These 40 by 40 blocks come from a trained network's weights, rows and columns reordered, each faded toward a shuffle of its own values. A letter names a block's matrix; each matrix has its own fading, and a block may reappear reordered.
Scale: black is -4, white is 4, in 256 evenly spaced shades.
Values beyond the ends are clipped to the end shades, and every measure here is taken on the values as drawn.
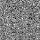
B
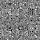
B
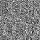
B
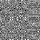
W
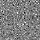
B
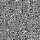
B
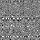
W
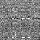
W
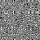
B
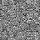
B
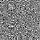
B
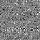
B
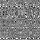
W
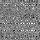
W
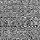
W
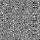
B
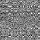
W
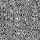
B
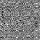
W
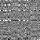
W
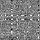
W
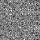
B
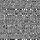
W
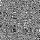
B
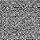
W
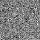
B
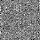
B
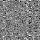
B
